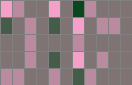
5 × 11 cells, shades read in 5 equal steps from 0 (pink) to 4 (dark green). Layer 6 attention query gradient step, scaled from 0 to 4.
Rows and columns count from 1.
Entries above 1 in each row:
7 7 9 8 7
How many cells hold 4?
1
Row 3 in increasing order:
1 1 2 2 2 2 2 2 2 2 2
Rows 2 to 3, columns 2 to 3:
2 1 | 2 1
